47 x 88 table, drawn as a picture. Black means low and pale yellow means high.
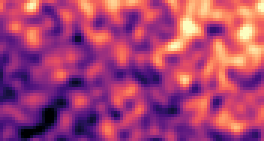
Lone odd cells: none. Slope: up to the top right. Average level on the scale: 50%. Stripes: none. Ninth with the highest average: top right. Odd rows or columns: none. Ninth with the lowest average: bottom left. Grain: blotchy.
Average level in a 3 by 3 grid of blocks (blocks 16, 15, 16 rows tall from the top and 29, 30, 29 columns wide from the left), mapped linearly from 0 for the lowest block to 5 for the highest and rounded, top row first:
2 3 5 / 1 2 4 / 0 1 2
